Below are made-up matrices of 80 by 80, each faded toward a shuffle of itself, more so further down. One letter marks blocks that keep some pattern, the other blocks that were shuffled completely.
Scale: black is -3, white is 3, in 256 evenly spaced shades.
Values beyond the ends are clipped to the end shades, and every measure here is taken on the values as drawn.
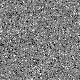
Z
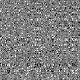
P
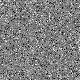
Z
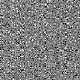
P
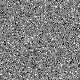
Z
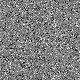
Z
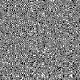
P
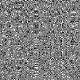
P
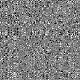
P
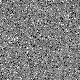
Z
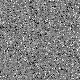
Z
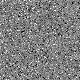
Z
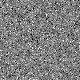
Z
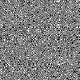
P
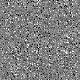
P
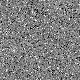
Z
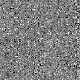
P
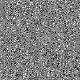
P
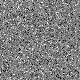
Z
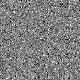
P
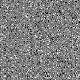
P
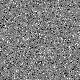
Z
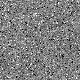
Z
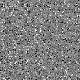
P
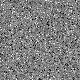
Z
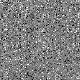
P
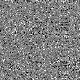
P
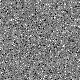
Z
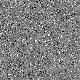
Z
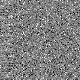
P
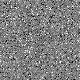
P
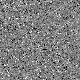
Z
